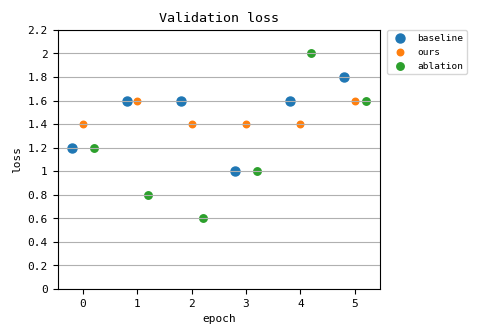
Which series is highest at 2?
baseline
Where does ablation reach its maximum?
4
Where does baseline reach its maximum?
5
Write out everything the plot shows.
Title: Validation loss
x-axis: epoch, ticks 0 1 2 3 4 5
y-axis: loss, ticks 0 0.2 0.4 0.6 0.8 1 1.2 1.4 1.6 1.8 2 2.2
Legend: baseline, ours, ablation
Values:
baseline: 1.2 1.6 1.6 1 1.6 1.8
ours: 1.4 1.6 1.4 1.4 1.4 1.6
ablation: 1.2 0.8 0.6 1 2 1.6
